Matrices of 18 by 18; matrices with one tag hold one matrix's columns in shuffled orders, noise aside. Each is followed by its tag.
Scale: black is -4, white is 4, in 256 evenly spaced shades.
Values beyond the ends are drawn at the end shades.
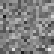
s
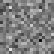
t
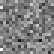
t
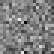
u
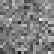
u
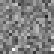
s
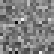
u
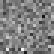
s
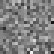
u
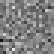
t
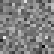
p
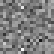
t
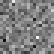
p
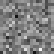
s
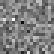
u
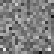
s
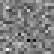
t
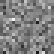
u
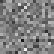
t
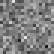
p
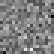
s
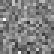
u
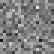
t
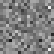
t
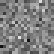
p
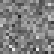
s
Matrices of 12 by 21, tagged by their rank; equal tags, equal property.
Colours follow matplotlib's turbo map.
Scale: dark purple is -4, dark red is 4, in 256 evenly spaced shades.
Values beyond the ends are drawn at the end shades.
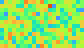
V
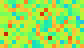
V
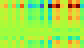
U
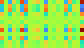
U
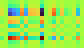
U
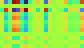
U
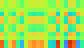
U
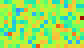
V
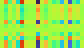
U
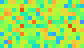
V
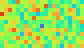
V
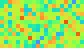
V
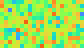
V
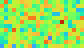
V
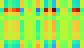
U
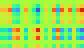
U
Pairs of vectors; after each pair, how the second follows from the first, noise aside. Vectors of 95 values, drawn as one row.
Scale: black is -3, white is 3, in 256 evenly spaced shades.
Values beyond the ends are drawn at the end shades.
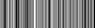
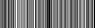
sign-scrambled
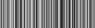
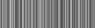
shrunk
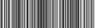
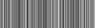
shrunk
